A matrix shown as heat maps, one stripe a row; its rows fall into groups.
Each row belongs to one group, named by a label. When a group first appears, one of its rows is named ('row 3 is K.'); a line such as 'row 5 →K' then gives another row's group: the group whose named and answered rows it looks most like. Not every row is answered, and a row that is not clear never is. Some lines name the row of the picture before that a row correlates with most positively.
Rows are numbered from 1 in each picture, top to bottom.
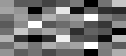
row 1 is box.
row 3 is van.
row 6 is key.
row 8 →box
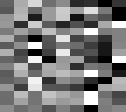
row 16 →box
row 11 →van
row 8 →key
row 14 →van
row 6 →key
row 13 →box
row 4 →box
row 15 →van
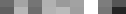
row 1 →van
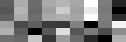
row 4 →box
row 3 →van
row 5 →key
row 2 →van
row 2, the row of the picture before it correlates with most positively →2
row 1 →van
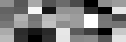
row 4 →van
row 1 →box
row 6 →key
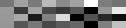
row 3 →key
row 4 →box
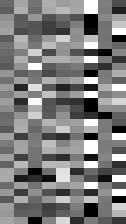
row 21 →van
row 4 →box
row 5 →box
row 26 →key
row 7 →van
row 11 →box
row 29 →van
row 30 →box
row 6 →van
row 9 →van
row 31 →box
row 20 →box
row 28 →box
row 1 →van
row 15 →box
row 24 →van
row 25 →key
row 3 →box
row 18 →van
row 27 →van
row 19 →van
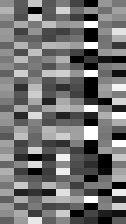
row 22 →box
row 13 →box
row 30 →box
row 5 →box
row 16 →van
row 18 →box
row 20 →van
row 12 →box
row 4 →van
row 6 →box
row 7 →van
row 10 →box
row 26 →box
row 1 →box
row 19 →van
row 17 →box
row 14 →box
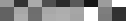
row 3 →van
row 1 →box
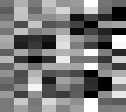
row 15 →van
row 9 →key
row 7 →key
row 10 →van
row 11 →box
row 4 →box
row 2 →van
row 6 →key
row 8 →van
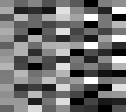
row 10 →key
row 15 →key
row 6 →box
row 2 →key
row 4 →box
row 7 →van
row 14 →box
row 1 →box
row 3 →van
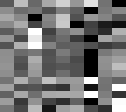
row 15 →box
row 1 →van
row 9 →box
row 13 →box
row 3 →key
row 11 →box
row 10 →box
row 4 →key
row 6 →box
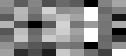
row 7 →box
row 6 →van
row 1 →box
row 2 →van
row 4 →key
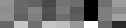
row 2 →box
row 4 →van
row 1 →box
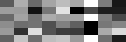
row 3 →van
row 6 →van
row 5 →box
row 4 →box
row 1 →van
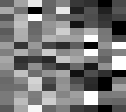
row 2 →key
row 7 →box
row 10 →box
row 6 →van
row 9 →key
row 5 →van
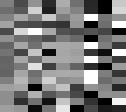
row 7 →van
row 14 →box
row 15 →key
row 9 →van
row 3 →van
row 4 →box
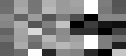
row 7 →van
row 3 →box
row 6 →van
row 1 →van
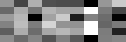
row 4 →van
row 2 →van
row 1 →box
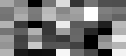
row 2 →van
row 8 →key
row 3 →van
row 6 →box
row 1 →key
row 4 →key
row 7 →box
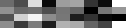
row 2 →box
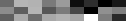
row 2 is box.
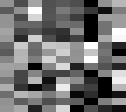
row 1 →box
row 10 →key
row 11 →box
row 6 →box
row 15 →box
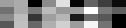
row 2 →van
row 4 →van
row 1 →key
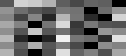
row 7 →box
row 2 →box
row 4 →key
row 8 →key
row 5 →box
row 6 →key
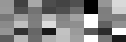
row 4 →van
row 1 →box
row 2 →box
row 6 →van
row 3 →van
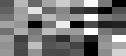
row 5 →van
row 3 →van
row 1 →van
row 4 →key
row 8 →box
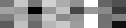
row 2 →key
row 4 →van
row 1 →van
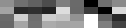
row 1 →box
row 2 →key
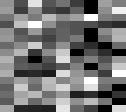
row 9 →key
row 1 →box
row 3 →van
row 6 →box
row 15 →van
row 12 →van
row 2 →box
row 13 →van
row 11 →key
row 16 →key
